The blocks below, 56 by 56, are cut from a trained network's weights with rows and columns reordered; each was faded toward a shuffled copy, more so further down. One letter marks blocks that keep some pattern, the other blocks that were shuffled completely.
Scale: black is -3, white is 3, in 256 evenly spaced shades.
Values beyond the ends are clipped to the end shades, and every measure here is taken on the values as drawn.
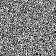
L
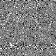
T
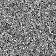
L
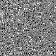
T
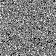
L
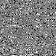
T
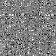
T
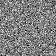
L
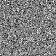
T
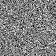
L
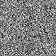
T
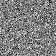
L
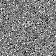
L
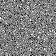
L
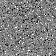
L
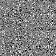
T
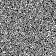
L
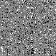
T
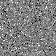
L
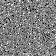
L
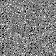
T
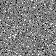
L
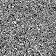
L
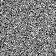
L
